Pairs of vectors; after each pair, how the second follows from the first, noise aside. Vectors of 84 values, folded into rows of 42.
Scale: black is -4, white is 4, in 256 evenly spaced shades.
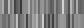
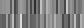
reversed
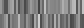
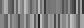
negated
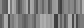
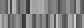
reversed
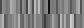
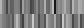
shuffled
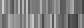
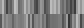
shuffled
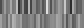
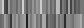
shuffled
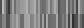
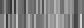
reversed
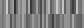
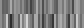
reversed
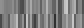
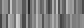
reversed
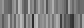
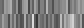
negated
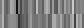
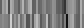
reversed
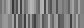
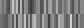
negated
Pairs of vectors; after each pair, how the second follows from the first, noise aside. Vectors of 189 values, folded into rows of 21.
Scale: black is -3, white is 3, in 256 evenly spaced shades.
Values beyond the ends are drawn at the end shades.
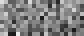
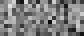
wrapped around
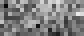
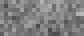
shrunk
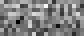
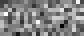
wrapped around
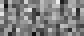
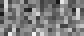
negated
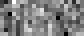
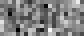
wrapped around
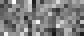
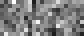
copied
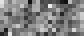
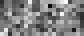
negated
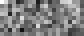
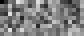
negated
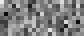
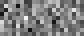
wrapped around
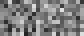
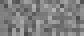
shrunk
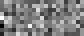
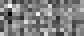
wrapped around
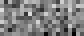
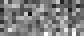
negated
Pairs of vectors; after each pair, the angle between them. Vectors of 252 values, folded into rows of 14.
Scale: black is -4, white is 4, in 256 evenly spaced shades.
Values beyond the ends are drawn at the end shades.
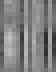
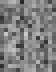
partly aligned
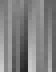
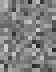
orthogonal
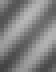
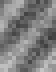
nearly opposite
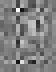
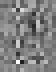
nearly opposite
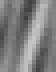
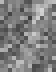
partly aligned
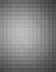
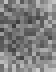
partly opposed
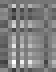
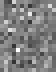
partly opposed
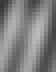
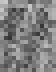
partly opposed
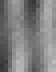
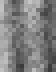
nearly opposite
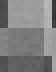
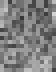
partly opposed
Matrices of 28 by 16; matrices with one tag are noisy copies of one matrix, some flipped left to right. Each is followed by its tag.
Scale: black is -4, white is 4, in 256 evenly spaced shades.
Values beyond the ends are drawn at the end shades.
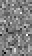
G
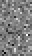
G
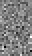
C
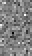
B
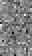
B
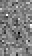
B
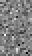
G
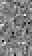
B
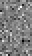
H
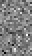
G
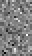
G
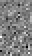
C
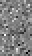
G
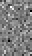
H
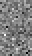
G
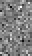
H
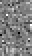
B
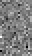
C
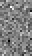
H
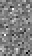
G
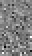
C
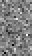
G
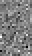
C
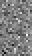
G
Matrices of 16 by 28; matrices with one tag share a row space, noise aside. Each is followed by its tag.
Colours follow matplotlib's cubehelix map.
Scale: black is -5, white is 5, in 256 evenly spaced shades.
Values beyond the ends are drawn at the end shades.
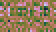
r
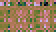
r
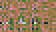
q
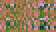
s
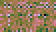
r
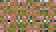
r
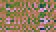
s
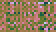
s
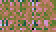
q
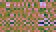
s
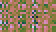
q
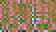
q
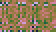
q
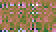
q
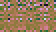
r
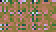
q
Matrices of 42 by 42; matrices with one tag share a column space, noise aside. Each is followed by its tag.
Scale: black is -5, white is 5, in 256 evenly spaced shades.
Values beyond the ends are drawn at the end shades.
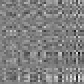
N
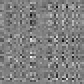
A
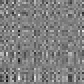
N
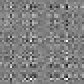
A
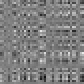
N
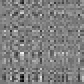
N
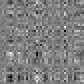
N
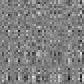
N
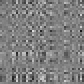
N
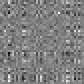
N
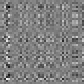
A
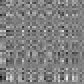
N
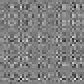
A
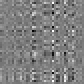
N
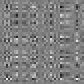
A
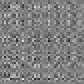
A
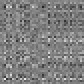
A
